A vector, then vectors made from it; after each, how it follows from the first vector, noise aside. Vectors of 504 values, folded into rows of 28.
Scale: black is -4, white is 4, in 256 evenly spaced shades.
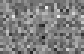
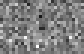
reversed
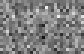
copied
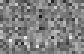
reversed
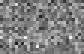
reversed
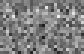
copied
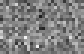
reversed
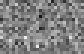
reversed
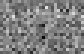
copied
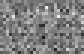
copied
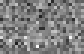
reversed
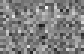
copied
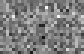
copied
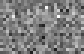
copied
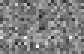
reversed
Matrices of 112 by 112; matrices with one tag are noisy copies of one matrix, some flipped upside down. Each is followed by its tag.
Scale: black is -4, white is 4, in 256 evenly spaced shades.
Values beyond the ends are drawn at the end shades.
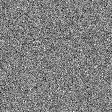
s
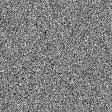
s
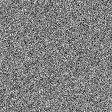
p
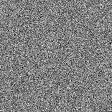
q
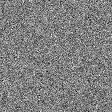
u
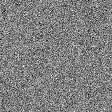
u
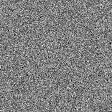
q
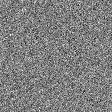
p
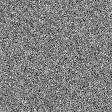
p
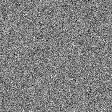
u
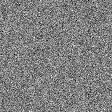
u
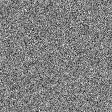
p
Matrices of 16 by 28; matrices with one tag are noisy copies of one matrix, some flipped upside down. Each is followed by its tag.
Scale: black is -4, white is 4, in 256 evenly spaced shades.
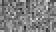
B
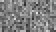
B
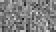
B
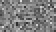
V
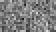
B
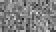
B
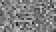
V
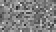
V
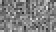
B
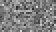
V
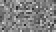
V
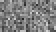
B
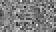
V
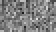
B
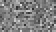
V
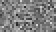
V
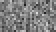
B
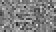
V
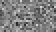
V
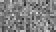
B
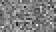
V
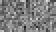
B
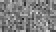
B
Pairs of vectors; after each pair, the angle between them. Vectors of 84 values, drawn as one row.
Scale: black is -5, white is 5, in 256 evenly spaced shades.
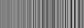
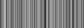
partly opposed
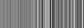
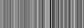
nearly parallel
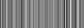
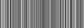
partly opposed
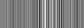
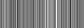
partly aligned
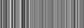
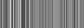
nearly parallel
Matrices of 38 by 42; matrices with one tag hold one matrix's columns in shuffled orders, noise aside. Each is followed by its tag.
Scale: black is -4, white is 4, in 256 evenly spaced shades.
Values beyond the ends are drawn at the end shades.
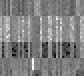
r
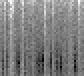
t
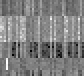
r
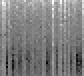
t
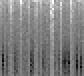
t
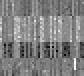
r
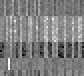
r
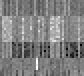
r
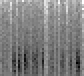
t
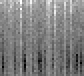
t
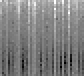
t
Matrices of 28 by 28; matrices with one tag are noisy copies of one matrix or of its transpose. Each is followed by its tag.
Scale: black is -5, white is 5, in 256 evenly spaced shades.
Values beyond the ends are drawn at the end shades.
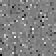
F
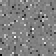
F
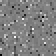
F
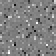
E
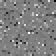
F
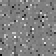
F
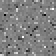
E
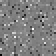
F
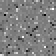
E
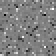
E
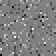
F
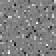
E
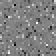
E
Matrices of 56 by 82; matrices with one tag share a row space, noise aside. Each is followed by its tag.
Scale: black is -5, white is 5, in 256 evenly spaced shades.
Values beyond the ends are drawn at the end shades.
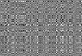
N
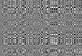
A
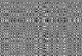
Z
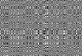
Z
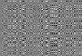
A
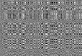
A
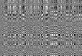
A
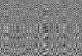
Z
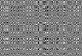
Z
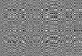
A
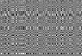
N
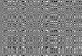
A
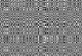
Z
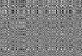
N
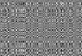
N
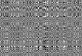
Z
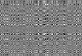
Z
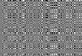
A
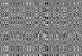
Z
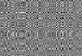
N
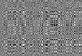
A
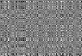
N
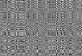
N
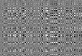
A
